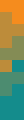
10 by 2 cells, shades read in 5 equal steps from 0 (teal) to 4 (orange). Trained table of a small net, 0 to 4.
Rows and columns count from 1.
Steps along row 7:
same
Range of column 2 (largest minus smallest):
4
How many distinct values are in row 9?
1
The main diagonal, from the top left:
4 4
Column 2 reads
4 4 3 2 2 0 1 0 0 0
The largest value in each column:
4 4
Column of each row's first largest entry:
1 2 1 1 1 1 1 1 1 1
